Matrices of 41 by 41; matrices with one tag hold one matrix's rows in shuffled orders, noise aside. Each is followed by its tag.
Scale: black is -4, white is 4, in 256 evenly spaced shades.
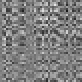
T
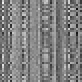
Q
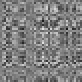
T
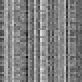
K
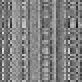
Q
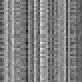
K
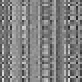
Q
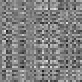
T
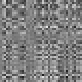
T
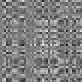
T
